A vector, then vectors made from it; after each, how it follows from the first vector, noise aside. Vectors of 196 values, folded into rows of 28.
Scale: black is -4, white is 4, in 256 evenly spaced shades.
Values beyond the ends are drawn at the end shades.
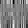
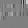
partly zeroed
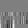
partly zeroed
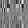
wrapped around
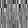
wrapped around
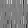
partly zeroed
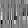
wrapped around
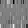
partly zeroed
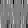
partly zeroed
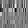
wrapped around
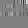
partly zeroed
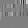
partly zeroed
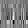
wrapped around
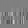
partly zeroed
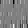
partly zeroed
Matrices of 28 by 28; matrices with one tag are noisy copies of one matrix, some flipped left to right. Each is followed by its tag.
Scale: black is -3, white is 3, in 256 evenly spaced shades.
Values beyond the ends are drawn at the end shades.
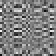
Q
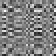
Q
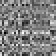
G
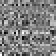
G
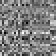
G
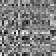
G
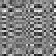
Q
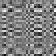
Q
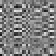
Q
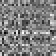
G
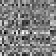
G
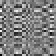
Q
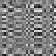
Q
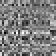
G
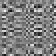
Q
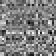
G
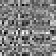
G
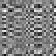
Q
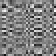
Q
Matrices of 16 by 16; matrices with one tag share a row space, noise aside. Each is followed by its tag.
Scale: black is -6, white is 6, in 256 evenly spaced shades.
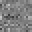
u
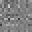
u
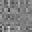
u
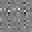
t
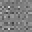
u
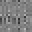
t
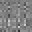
t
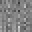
t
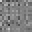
u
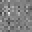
u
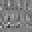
u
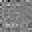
u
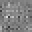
u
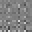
t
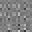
t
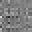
u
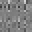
t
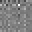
t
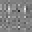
t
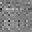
u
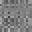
u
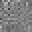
u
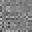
u
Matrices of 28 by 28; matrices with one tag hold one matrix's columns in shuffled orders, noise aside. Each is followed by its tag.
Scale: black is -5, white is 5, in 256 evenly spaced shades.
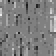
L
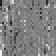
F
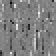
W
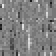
W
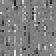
F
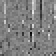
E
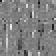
W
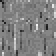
W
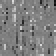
F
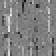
L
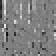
E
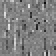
W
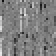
L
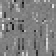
W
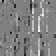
L
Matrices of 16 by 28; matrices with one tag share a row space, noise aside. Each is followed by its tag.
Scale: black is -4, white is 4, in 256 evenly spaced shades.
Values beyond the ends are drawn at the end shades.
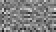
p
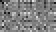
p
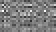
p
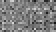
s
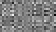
s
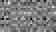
p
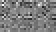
p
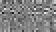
s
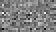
p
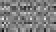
p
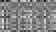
p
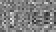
s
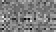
p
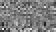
p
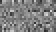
s
